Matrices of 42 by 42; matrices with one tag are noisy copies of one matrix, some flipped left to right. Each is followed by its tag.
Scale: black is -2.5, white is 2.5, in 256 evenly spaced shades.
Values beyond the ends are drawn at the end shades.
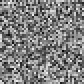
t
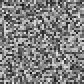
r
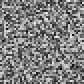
r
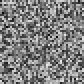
t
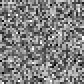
t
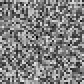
t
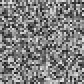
t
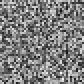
t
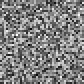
r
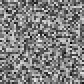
r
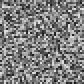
r
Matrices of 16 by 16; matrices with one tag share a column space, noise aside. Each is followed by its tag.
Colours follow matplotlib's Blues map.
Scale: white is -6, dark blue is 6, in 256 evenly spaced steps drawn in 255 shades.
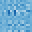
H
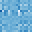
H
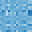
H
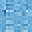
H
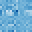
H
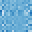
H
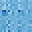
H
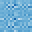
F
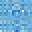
H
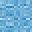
F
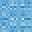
F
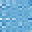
F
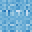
H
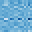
F
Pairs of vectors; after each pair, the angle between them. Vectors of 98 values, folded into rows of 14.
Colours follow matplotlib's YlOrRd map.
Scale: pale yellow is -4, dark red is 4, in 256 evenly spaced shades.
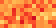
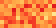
nearly parallel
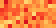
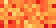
partly opposed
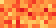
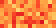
partly opposed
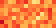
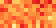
partly opposed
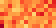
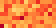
partly aligned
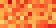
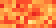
partly aligned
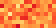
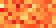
nearly opposite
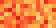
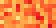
nearly opposite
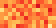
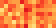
partly aligned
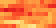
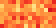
orthogonal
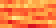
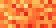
partly aligned
